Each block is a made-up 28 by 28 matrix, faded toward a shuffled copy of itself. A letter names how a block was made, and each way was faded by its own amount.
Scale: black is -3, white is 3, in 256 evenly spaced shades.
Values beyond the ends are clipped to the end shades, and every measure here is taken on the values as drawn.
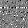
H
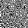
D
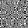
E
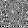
H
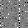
E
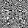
D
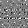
H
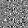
D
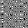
E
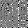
E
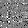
H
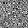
D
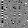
E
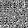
D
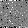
H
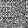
D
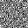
D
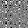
E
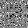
H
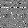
H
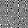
E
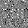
H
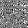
H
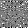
H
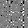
E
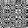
E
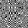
E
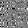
E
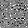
H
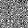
D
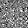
H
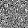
D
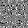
H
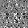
H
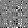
E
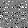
H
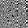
E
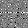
H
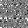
H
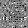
H
